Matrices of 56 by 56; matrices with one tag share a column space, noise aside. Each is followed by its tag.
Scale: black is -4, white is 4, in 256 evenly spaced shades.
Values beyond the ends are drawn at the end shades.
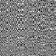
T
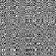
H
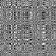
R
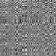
H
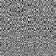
T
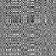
H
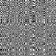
H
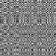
H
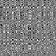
R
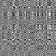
R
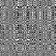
R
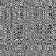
R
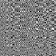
T
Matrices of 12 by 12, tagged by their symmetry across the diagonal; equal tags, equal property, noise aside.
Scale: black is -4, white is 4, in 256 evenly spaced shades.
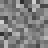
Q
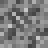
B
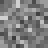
B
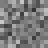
B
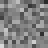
Q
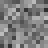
B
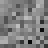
B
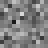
Q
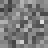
B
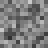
B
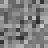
B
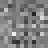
Q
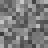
B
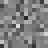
Q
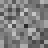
B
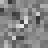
B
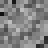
B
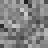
B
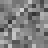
Q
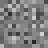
Q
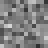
Q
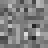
Q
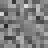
Q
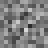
Q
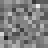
Q
